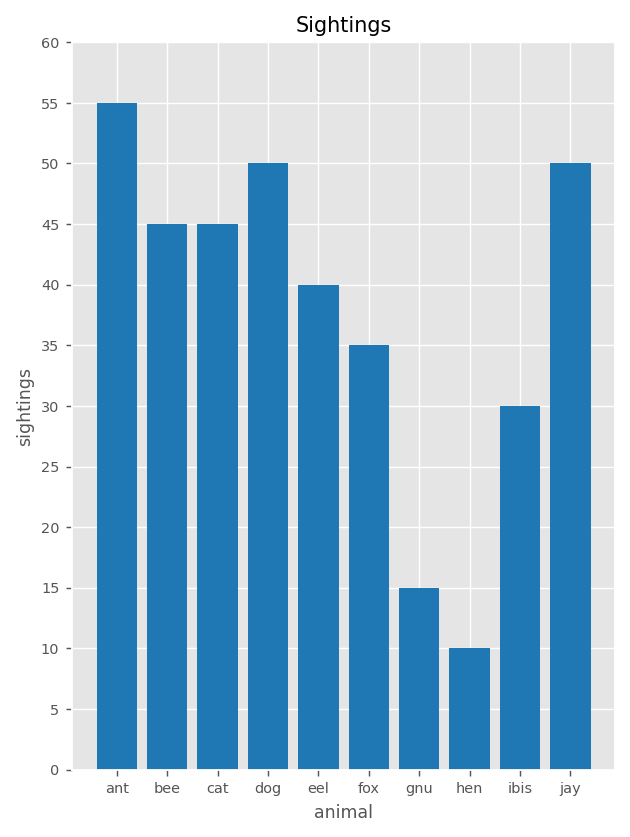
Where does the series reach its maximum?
ant
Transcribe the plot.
Title: Sightings
x-axis: animal, ticks ant bee cat dog eel fox gnu hen ibis jay
y-axis: sightings, ticks 0 5 10 15 20 25 30 35 40 45 50 55 60
Values:
55 45 45 50 40 35 15 10 30 50
